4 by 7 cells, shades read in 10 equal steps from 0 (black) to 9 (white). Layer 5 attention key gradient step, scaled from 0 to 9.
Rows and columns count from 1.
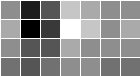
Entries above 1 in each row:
6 6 7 7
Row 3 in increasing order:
3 3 5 5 5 5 6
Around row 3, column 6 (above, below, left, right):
5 4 5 5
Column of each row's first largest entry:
4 4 4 4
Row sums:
32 35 32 29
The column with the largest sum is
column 4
